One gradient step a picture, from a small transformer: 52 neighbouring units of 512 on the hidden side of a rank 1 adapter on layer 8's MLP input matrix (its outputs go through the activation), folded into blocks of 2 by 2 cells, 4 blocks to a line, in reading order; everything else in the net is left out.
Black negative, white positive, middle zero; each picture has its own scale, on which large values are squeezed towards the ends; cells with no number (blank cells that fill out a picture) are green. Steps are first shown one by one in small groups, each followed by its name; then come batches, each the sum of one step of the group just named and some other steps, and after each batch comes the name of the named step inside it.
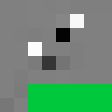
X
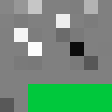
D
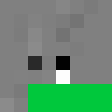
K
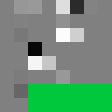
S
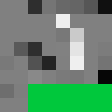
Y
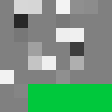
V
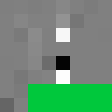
K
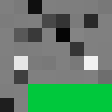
Y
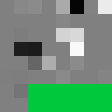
S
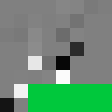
K
